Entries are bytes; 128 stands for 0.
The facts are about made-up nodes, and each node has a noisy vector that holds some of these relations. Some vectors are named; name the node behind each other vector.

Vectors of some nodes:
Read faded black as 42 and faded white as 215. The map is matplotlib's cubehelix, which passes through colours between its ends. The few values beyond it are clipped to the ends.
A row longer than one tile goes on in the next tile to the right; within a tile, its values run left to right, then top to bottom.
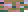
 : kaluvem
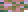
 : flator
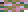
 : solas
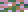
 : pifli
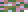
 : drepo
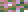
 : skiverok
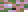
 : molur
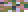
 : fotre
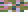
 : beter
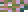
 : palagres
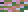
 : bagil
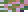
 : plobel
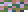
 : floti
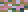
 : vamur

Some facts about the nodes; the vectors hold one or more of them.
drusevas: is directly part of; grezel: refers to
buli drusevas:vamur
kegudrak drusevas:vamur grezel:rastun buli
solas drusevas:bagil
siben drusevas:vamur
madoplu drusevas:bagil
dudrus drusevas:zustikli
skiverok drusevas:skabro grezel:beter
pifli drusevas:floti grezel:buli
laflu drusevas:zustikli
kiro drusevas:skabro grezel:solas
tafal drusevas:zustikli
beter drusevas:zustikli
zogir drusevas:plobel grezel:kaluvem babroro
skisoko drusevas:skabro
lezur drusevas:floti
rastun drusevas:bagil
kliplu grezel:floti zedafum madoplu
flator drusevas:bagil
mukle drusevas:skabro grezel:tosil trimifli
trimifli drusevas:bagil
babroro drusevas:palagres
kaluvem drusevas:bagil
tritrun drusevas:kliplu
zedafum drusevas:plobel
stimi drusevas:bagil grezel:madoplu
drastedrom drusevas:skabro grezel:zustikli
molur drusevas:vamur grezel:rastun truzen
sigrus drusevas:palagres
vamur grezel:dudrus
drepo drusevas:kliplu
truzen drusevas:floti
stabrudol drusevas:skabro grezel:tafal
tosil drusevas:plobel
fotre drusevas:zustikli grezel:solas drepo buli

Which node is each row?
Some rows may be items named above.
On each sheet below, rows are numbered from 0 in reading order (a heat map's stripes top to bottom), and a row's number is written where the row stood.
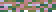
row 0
zedafum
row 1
kliplu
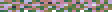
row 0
zogir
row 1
trimifli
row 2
lezur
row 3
truzen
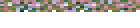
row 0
skabro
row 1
truzen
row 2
mukle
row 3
truzen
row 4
siben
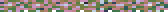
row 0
drepo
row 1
siben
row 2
rastun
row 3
zustikli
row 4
babroro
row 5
kiro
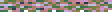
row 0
tosil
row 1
buli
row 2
trimifli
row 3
solas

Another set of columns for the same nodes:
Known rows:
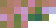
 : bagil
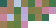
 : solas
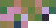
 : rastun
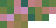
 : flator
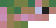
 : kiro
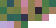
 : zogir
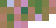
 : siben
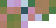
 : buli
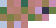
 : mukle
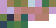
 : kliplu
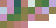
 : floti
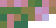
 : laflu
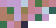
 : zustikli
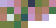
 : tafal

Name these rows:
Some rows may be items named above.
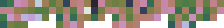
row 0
drepo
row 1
babroro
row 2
lezur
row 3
palagres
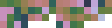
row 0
zedafum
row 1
fotre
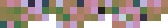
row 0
fotre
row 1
mukle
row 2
trimifli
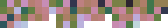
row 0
vamur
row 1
pifli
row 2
truzen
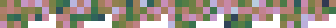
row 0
plobel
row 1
kaluvem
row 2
floti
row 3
skabro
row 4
kliplu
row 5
pifli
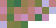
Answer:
skabro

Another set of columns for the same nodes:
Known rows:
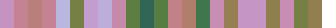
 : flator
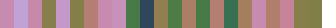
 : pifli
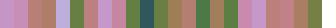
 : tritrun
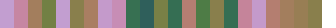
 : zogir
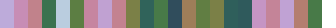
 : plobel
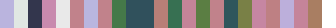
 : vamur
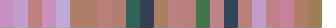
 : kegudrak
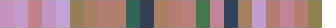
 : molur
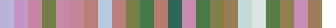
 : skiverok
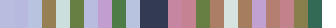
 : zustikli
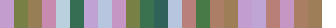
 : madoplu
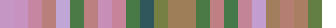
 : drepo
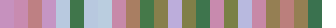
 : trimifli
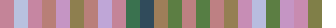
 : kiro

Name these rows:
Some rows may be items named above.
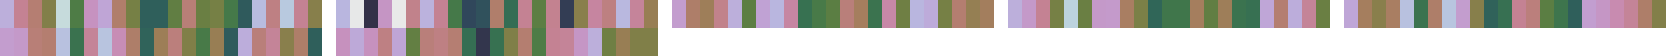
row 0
kliplu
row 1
vamur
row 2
kaluvem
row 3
palagres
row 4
zedafum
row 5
tosil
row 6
fotre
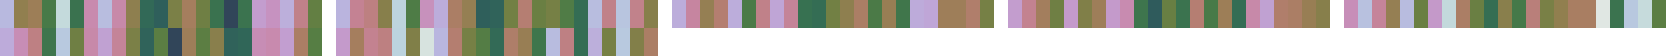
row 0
floti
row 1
kliplu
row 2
babroro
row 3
zogir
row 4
skabro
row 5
plobel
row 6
bagil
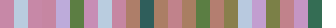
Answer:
mukle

